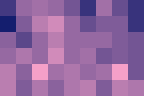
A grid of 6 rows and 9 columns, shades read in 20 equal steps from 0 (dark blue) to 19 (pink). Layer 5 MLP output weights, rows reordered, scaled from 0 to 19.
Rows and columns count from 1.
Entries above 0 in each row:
9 8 9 9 9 9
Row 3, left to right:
10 6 11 14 11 11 11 9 8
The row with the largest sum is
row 5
